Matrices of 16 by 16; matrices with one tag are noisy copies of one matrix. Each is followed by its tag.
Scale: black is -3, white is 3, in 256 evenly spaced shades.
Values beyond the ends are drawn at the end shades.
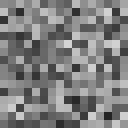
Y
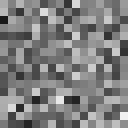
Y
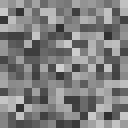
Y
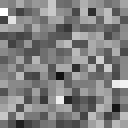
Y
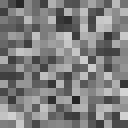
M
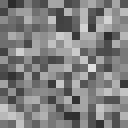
M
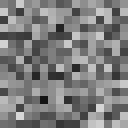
Y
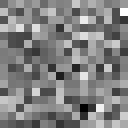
Y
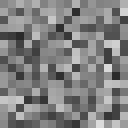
Y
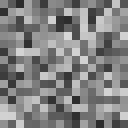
M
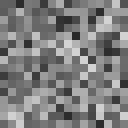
M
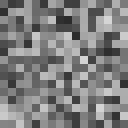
M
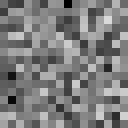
M
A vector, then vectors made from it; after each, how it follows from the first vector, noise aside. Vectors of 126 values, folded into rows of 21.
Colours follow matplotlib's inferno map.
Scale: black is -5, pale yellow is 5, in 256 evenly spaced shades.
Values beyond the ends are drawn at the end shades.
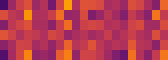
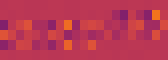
partly zeroed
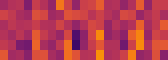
wrapped around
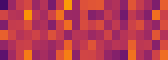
copied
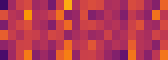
copied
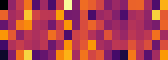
scaled up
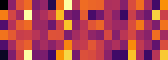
scaled up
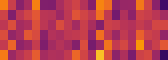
reversed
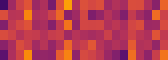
copied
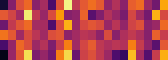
scaled up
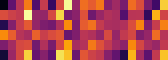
scaled up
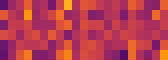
copied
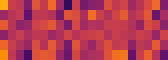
negated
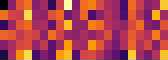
scaled up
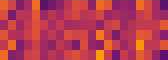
reversed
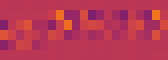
partly zeroed
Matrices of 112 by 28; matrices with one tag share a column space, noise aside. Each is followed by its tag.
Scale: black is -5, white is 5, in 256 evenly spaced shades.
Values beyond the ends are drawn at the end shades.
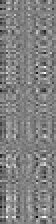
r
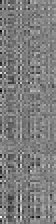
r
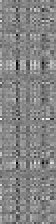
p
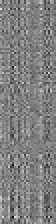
r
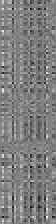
r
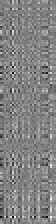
r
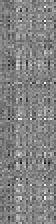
p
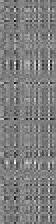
p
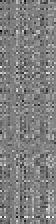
r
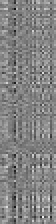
r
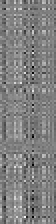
r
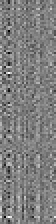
r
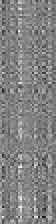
r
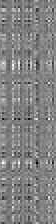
p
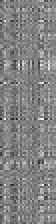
p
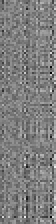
r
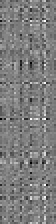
p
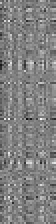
p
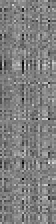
p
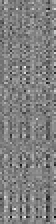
r
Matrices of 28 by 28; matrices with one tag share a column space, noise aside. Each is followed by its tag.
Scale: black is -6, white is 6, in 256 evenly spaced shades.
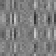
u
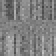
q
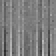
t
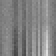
t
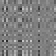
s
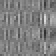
u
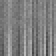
t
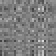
s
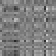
s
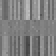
q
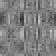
u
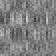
u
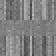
q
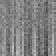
t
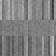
q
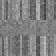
q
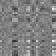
s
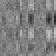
u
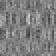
u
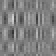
u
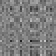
s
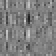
u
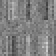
q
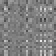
s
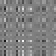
s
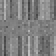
q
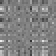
s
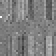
q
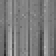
t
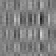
u
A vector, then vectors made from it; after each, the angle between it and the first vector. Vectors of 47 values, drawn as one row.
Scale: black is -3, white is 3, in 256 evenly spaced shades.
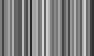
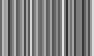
partly opposed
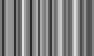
partly aligned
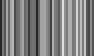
orthogonal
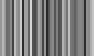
nearly opposite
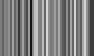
nearly parallel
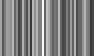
nearly parallel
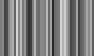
orthogonal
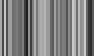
partly aligned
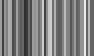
partly aligned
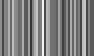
nearly parallel
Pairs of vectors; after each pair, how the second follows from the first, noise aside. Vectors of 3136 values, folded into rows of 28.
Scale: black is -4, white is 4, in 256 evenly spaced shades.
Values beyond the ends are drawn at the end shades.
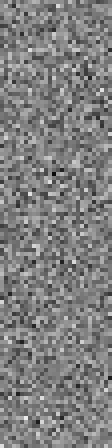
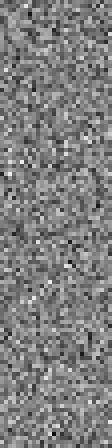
shuffled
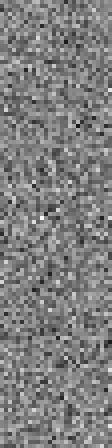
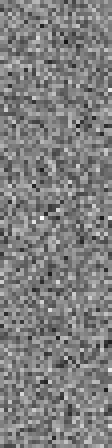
copied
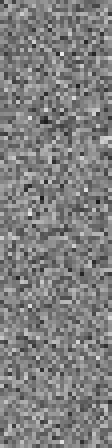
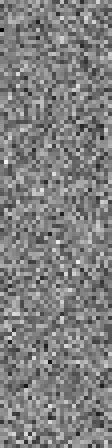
shuffled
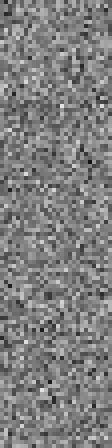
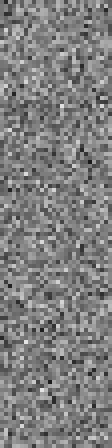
copied
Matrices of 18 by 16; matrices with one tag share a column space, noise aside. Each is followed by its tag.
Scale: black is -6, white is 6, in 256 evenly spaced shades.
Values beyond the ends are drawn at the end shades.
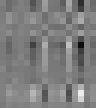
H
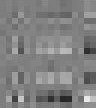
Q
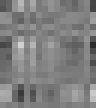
H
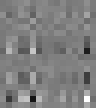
Q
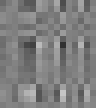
H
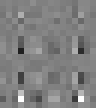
Q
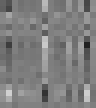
H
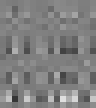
Q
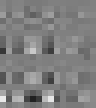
Q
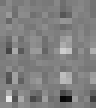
Q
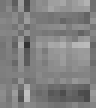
H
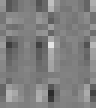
H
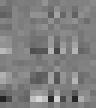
Q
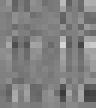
H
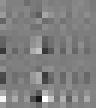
Q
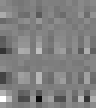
Q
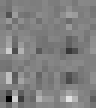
Q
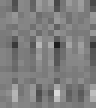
H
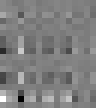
Q
